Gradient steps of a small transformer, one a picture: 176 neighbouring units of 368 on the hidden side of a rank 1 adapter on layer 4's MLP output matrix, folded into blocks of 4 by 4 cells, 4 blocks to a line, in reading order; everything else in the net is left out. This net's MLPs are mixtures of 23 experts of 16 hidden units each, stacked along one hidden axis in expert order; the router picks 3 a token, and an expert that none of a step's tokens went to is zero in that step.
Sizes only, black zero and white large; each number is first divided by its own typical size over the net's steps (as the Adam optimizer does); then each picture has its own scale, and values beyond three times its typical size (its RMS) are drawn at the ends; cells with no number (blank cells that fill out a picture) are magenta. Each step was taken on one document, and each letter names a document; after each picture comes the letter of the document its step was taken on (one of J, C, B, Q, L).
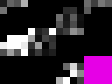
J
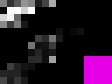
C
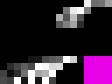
J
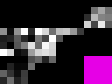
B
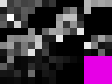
J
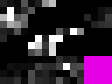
C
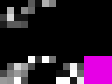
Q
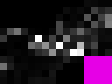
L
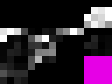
B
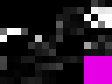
L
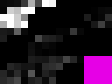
C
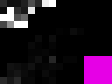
C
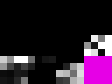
Q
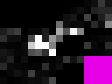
L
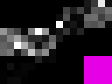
B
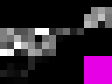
B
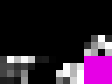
Q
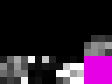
Q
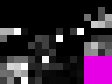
Q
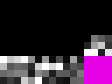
Q
